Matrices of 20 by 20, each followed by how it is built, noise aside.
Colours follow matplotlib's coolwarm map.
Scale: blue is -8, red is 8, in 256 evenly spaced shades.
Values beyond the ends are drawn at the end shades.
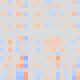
low rank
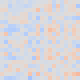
low rank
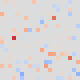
sparse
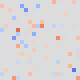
sparse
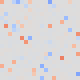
sparse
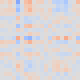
low rank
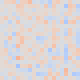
low rank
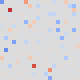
sparse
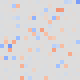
sparse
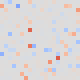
sparse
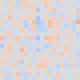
low rank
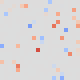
sparse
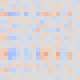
low rank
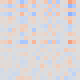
low rank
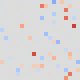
sparse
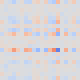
low rank
